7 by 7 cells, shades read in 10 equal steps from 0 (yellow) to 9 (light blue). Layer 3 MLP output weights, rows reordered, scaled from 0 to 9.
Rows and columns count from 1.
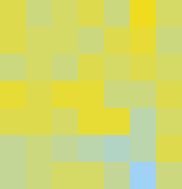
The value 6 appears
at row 5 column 6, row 6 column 4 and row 6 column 6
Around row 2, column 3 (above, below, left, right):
3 4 3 4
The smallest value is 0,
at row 1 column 6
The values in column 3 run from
1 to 5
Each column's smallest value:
1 2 1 1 1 0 2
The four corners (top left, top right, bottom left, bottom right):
2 3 5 4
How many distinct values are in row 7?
4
